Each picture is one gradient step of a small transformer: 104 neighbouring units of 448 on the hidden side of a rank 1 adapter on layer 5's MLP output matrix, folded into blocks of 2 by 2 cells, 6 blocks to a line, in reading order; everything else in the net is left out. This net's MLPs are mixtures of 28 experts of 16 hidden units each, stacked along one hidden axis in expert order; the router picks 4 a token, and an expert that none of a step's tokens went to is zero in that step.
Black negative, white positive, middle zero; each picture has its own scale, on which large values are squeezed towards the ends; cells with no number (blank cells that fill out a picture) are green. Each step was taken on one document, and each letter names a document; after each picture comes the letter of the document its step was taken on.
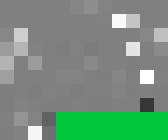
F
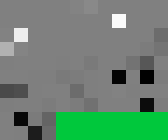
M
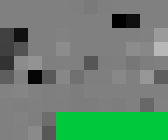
F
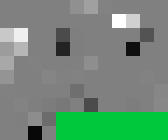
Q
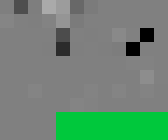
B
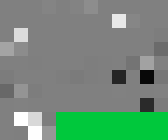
M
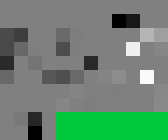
Q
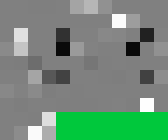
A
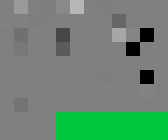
B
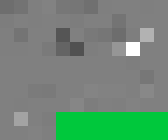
B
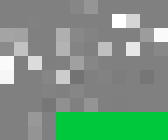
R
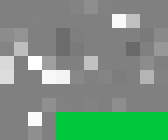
R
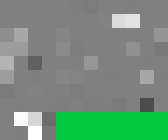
A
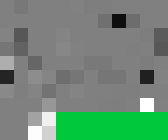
R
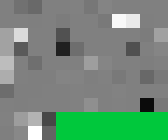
A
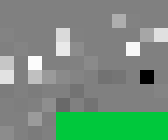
R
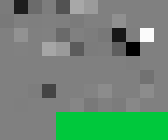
B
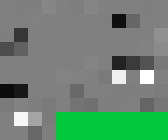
M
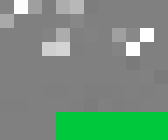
B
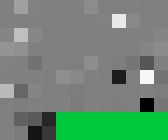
M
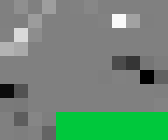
M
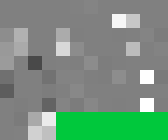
A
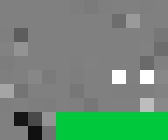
M
